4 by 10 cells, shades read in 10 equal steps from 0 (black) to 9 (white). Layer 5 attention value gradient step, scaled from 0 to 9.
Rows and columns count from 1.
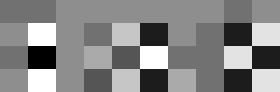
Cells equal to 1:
5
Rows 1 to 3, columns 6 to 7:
5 5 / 1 5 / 9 4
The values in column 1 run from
4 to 5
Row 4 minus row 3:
1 9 0 -3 4 -8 2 0 -7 7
